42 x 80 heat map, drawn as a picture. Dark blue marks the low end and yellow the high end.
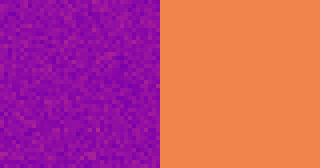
The table splits into one row of 2 panels. Panel 1,1: low, fine-grained, faint in contrast. Panel 1,2: high, flat.
